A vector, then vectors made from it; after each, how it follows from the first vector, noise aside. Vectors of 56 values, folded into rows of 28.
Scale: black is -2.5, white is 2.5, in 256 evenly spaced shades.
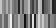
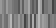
shrunk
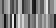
wrapped around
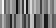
wrapped around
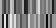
wrapped around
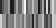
wrapped around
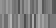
shrunk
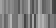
shrunk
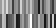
wrapped around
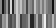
wrapped around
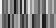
wrapped around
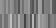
shrunk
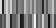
wrapped around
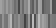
shrunk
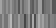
shrunk
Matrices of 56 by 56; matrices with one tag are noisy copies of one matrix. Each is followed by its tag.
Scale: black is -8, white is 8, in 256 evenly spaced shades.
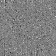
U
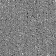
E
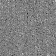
E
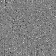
U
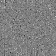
U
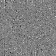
U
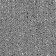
E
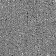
E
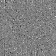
U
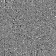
U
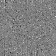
U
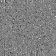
U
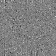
U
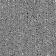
E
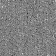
E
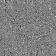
U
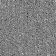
E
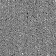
E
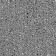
E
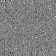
U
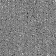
E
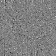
U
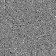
U
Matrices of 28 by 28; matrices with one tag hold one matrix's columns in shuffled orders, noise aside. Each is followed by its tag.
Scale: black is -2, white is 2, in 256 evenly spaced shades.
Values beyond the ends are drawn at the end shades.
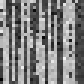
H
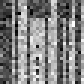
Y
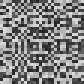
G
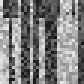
Y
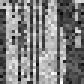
H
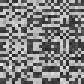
G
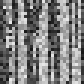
H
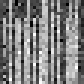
Y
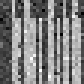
Y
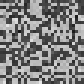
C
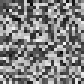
C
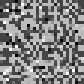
C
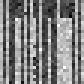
Y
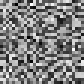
G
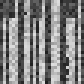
Y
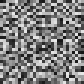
G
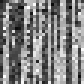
H
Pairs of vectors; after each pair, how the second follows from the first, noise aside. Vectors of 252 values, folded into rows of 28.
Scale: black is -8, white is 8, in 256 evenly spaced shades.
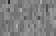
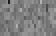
copied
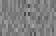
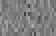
copied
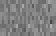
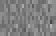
copied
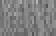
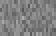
shuffled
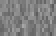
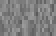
copied
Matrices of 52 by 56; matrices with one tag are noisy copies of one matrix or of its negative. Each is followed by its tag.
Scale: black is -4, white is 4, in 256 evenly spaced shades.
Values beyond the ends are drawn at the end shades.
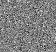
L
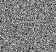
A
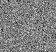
L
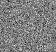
L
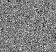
L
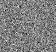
A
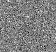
L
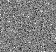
L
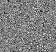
L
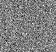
A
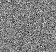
L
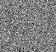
A
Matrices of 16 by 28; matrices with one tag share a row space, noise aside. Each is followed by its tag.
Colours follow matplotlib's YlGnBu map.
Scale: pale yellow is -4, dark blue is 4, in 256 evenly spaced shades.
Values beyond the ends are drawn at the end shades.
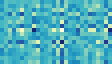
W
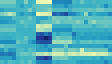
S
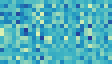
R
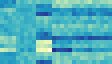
S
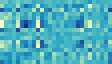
R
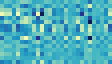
R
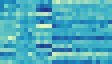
S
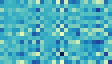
W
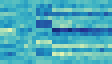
S
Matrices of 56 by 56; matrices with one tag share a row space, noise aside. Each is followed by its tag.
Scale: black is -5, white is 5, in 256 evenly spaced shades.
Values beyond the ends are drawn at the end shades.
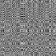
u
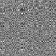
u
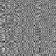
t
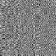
t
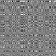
u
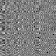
t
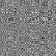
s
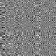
t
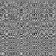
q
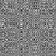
q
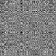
q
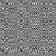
q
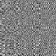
t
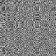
t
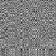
q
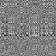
q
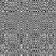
q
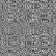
s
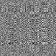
s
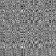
u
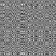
u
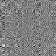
t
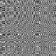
t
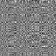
s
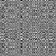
q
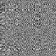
t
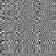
t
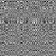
q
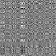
u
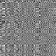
t
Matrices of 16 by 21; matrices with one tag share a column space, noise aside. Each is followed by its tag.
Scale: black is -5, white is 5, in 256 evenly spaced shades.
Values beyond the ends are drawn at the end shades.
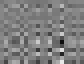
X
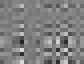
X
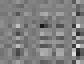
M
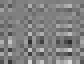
X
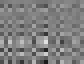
X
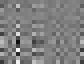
X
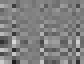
X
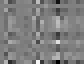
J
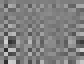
X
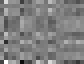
J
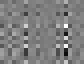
M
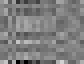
J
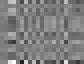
J
